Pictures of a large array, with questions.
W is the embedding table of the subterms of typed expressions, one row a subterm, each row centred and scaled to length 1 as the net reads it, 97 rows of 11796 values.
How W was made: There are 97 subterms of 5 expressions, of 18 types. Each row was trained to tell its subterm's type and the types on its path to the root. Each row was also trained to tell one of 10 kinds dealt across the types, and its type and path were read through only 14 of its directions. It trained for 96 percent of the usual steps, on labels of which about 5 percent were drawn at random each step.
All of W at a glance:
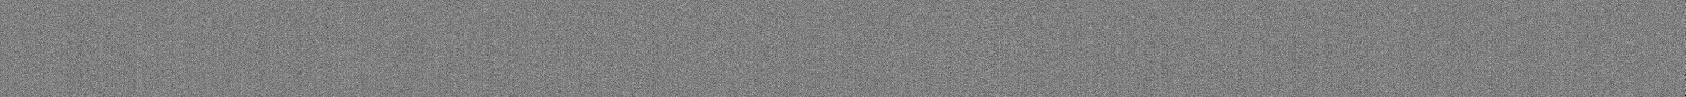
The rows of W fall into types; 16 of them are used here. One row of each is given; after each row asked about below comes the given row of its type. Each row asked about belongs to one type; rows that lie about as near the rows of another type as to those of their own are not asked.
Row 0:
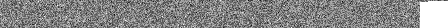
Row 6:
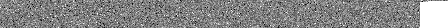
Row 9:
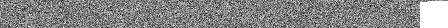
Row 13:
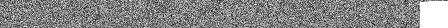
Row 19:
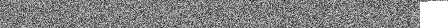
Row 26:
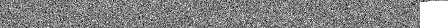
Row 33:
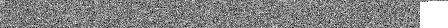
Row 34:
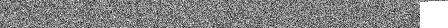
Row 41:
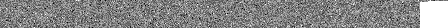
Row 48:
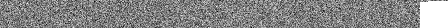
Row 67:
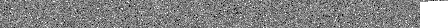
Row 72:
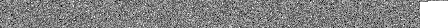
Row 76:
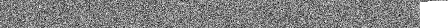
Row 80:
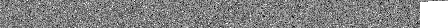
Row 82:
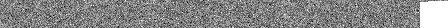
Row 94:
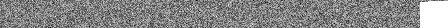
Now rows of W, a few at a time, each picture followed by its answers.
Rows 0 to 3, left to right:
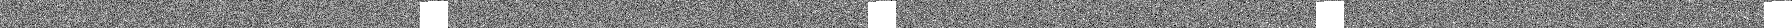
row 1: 72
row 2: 6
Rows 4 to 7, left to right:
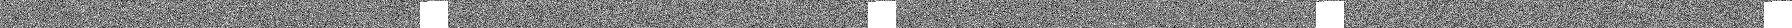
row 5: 9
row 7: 67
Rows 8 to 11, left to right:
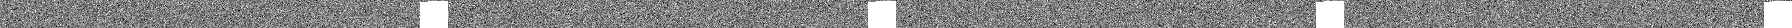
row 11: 6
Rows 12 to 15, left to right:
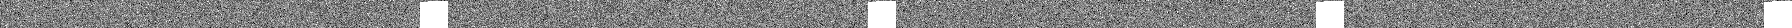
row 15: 48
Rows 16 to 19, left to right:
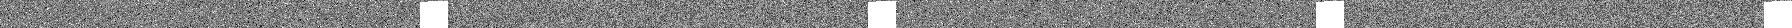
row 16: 94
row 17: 94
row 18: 82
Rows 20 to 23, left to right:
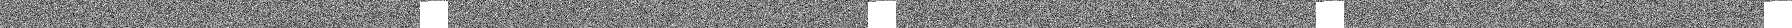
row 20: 19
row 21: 48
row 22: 82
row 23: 19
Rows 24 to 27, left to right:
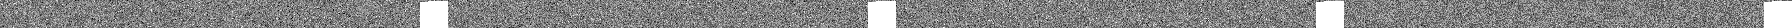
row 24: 80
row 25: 6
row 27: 41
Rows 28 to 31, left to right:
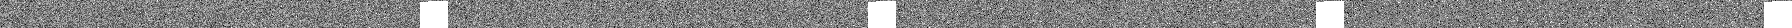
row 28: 48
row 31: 33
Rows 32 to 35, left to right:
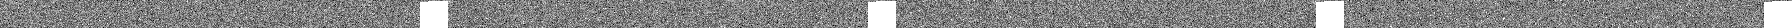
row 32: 67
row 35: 94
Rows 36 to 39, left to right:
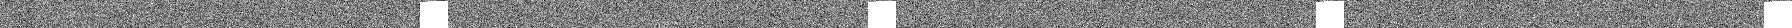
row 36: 80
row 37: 19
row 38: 67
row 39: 67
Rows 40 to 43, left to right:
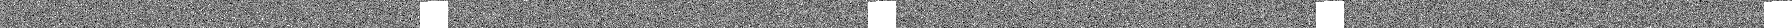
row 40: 6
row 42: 48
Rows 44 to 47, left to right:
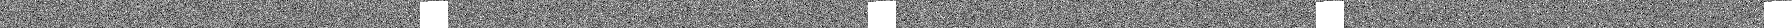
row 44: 72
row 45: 82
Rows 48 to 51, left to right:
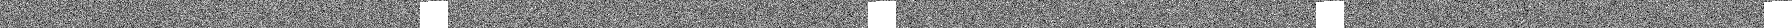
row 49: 76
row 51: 9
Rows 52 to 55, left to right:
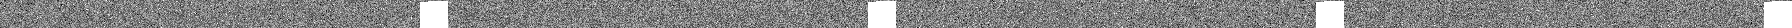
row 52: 9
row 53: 82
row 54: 80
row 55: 41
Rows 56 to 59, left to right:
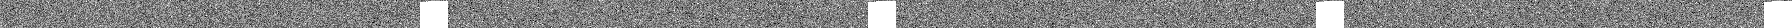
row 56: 19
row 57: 72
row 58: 76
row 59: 6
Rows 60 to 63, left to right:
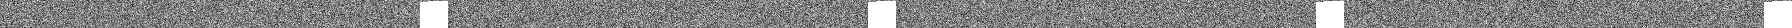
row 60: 67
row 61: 94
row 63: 72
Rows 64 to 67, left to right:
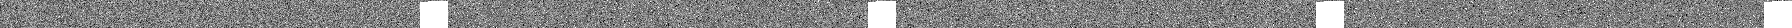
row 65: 13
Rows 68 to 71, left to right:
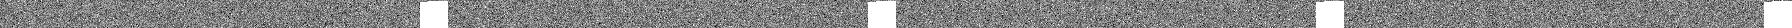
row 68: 72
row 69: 48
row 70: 9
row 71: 41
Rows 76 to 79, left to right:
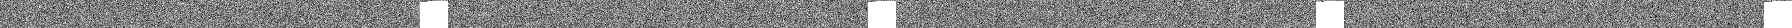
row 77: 26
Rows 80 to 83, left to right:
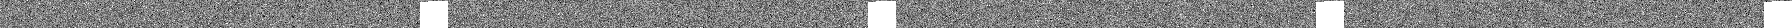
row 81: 41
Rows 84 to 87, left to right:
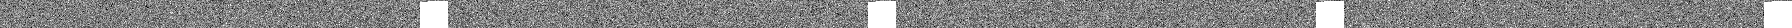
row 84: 41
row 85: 6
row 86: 80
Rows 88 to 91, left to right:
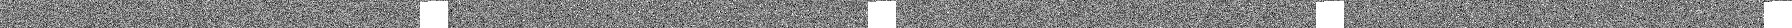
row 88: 33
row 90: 82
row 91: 41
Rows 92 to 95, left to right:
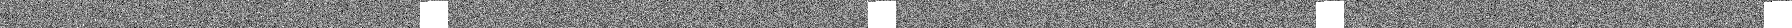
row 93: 76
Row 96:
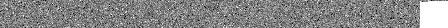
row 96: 67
